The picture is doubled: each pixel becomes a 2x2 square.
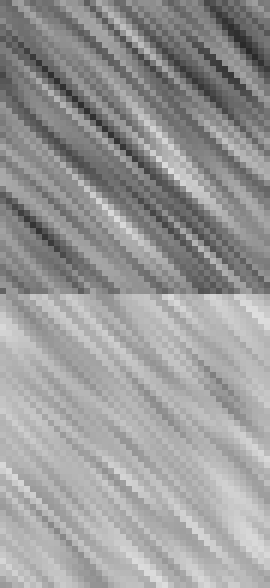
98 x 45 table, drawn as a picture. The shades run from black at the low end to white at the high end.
It is made of 2 by 1 panels. Panel 1,1: middling, slanting down to the right, strong in contrast. Panel 2,1: high, slanting down to the right.
